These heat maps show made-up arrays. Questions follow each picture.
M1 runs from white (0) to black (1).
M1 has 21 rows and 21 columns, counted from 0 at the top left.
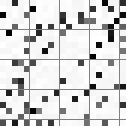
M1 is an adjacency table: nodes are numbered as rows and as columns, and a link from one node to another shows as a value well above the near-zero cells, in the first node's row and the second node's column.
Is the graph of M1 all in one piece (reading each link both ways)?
yes
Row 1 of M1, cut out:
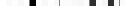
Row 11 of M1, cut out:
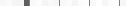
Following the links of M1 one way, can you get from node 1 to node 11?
yes
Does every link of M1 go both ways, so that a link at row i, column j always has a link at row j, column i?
yes
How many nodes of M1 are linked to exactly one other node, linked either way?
3
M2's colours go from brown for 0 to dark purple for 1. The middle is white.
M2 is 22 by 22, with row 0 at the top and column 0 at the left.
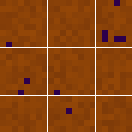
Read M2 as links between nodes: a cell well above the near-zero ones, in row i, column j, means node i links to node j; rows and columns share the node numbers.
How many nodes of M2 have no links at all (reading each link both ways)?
7
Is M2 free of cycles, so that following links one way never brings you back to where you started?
yes
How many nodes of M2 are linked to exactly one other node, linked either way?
11
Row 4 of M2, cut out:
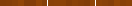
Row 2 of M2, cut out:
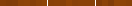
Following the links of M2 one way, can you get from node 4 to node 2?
no
